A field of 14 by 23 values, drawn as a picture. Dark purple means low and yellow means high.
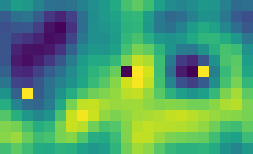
The top left is the ninth with the lowest average. Three lone cells stand out: two far higher and one far lower than their neighbours. There are no regular stripes. On average the colour sits 60% of the way up the scale. The texture is blotchy.
